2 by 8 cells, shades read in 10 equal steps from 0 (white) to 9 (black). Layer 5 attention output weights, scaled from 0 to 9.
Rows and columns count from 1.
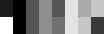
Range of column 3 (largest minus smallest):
0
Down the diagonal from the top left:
8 9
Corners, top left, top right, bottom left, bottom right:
8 2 0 7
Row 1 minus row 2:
8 0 0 0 1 0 1 -5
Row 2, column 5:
5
